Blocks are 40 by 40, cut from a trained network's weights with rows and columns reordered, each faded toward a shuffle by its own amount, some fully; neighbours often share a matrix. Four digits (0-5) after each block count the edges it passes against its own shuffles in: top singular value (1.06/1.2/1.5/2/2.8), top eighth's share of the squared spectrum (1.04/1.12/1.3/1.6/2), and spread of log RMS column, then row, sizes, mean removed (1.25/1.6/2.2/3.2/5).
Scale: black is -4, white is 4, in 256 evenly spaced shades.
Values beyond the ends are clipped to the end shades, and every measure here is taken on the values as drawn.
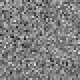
1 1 0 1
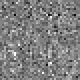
3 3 0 1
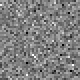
0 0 0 0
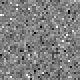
1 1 0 0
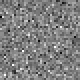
2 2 0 0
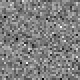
1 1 0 0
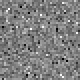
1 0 0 0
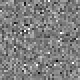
2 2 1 0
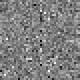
3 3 1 0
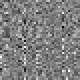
4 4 2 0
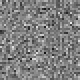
2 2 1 0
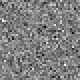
2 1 0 0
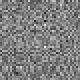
4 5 1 2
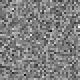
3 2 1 0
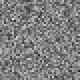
2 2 0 0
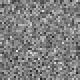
1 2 0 0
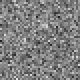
0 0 0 0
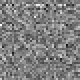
4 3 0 2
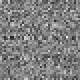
3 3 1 2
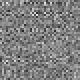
4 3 1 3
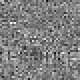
3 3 0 2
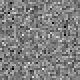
0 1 0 0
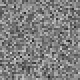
1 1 0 0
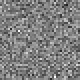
3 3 0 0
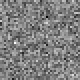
1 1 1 0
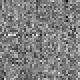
2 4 1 2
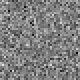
0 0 0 0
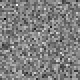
0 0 0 0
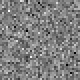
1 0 0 0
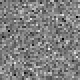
1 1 0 0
